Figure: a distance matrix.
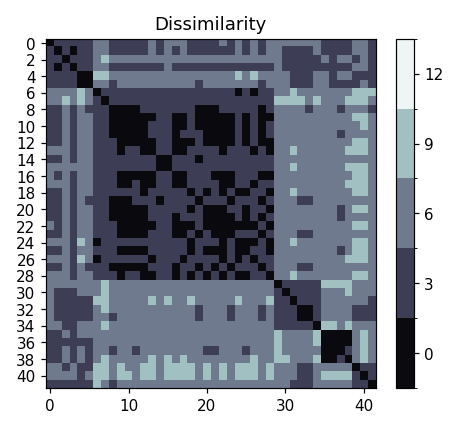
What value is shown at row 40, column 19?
6
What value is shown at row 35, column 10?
6
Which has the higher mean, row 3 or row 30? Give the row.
30
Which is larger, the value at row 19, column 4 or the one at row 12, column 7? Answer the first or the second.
the first
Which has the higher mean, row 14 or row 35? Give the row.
35
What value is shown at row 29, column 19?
6
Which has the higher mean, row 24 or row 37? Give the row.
37
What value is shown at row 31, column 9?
6
